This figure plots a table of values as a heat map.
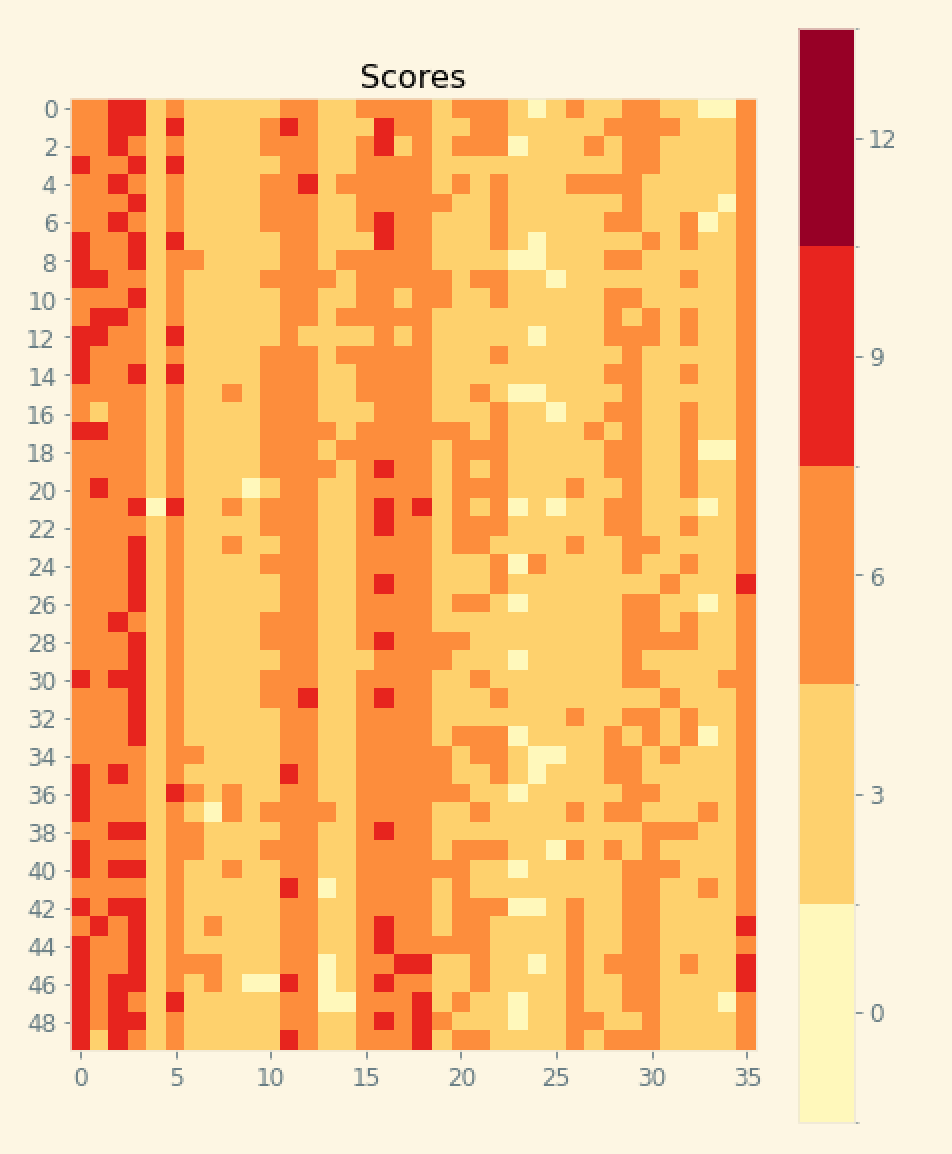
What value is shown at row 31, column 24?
3
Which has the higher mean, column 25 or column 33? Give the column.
33
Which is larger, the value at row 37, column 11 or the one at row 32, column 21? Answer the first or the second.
the first
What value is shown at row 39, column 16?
6
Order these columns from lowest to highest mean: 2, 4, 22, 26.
4, 26, 22, 2
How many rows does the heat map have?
50
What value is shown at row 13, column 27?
3
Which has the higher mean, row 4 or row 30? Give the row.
4
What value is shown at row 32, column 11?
6
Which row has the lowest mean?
29
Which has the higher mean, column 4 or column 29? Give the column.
29
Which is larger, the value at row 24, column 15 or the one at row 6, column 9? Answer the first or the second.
the first
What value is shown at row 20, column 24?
3
